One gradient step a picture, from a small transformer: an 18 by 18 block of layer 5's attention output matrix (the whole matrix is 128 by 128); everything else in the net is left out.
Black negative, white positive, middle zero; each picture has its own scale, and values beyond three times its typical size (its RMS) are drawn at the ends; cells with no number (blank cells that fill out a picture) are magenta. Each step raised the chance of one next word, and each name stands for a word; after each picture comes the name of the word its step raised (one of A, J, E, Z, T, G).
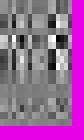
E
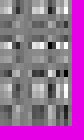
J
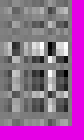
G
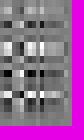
G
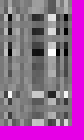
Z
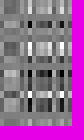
G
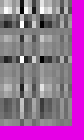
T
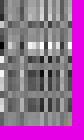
G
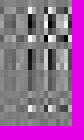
E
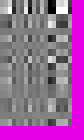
T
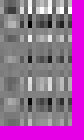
T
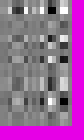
T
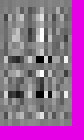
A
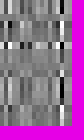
J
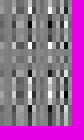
J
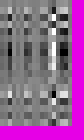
Z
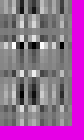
J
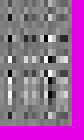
A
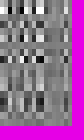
T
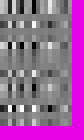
J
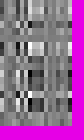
G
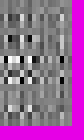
A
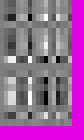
A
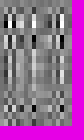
E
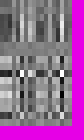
A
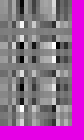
J
